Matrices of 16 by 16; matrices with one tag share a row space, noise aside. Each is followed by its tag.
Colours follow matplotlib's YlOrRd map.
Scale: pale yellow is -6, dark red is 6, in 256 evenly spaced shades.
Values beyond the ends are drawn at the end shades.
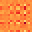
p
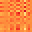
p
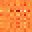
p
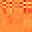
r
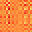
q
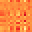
p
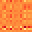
r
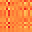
q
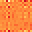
q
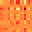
p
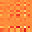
p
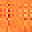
q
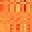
p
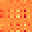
p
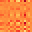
p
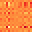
q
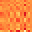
p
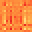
r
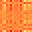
r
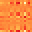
p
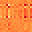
q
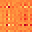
q
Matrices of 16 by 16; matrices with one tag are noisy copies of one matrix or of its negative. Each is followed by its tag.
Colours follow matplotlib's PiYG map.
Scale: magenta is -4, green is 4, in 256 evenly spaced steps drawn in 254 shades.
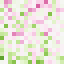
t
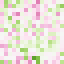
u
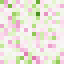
u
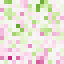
t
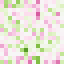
u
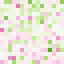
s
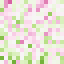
t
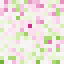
s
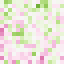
t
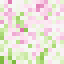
t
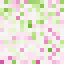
s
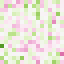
u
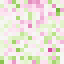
s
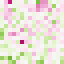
t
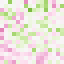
t
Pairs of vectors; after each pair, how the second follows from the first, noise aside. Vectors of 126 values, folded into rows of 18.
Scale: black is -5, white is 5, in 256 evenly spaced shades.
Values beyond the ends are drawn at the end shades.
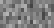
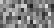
scaled up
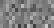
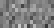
negated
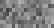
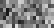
scaled up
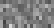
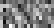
scaled up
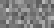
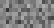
negated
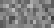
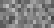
copied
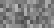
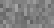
shrunk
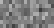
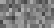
reversed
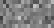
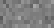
shrunk
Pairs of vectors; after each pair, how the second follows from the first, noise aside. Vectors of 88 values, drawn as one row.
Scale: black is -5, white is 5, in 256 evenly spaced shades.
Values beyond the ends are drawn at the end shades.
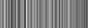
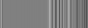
partly zeroed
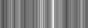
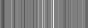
partly zeroed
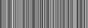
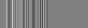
partly zeroed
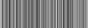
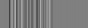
partly zeroed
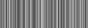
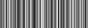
scaled up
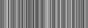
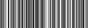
scaled up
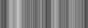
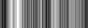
scaled up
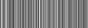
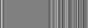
partly zeroed
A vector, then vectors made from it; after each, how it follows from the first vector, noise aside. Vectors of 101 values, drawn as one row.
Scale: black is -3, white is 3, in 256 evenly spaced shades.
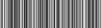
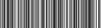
reversed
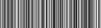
reversed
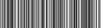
reversed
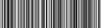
reversed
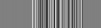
partly zeroed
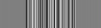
partly zeroed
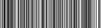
reversed
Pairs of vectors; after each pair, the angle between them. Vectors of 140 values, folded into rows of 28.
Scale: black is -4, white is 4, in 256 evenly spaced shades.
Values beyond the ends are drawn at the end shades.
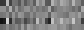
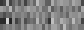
nearly parallel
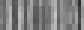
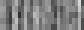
nearly opposite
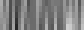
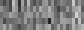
orthogonal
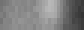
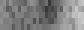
nearly opposite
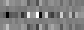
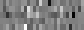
partly aligned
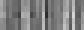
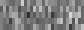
orthogonal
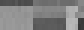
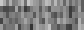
partly opposed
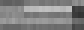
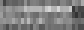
nearly parallel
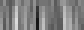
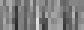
nearly opposite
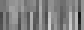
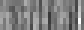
nearly opposite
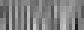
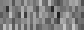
partly aligned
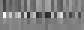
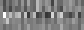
nearly parallel
